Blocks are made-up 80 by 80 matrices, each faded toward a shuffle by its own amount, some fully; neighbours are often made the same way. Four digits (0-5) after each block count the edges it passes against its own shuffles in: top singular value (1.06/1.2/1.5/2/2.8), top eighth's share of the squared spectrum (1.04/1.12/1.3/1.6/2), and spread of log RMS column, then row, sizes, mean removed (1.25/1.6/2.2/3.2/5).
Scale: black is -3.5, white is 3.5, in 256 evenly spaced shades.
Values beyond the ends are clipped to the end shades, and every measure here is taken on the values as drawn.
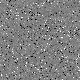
0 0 0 0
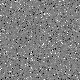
0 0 0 0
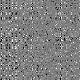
5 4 3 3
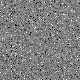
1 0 0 0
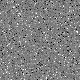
0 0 0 0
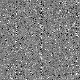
3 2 2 1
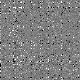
2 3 3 3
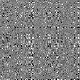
4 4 3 3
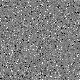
3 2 1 0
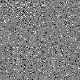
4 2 1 1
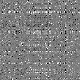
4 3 2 2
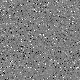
2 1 0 0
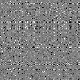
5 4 2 3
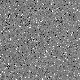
2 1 0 0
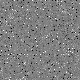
2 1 0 0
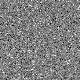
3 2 0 0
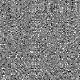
4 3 2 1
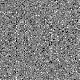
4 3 1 1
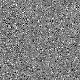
3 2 1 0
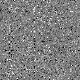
2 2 2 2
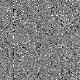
2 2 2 2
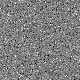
0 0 0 0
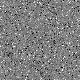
2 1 0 0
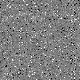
3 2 1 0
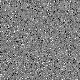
3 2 1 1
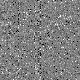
3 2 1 0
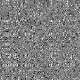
4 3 2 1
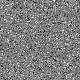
2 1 0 0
